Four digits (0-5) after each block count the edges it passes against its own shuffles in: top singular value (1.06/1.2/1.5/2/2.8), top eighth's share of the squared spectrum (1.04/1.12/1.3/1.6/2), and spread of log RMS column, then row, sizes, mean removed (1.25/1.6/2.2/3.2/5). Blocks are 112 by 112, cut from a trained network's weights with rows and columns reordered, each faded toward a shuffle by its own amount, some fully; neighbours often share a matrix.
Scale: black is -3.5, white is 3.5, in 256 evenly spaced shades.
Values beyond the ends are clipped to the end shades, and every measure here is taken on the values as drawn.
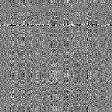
5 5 4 3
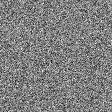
0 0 0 0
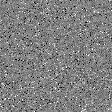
2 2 0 1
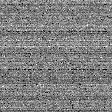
4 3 1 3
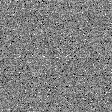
1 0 0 0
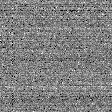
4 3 1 1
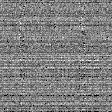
5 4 2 3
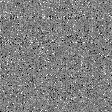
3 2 0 2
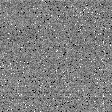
2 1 0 0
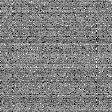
4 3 2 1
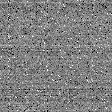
3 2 1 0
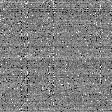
3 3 2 0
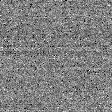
2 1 0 0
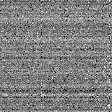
4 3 2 2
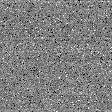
1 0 0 0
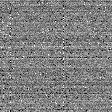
4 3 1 1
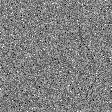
0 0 0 0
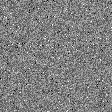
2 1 0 0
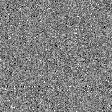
3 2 0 1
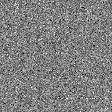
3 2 0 1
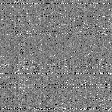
3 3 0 3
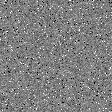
0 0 0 0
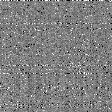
3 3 0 3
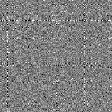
4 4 2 2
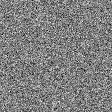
0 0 0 0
